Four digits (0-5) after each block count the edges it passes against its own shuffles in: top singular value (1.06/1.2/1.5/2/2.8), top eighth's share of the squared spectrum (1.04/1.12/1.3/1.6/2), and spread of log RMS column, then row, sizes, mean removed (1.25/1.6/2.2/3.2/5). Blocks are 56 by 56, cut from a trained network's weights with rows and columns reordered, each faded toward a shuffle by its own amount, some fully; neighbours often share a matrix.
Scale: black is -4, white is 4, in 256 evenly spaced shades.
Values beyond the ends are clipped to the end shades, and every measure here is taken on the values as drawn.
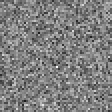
0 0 0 0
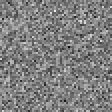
1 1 0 0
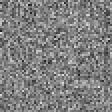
3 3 0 1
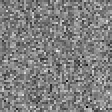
2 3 0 0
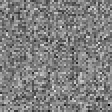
3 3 0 1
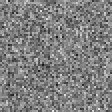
0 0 0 0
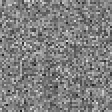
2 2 0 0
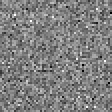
2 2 0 0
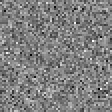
2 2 0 0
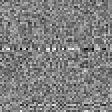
4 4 0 2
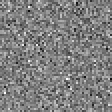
1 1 0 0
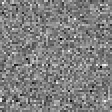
2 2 0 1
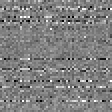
4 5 1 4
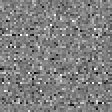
3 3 0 2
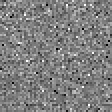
1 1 0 1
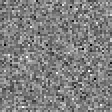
1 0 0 0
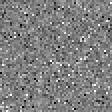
0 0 0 0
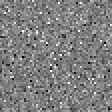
1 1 0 0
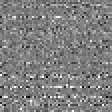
4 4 0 3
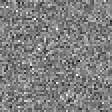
2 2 0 0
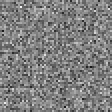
2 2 0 0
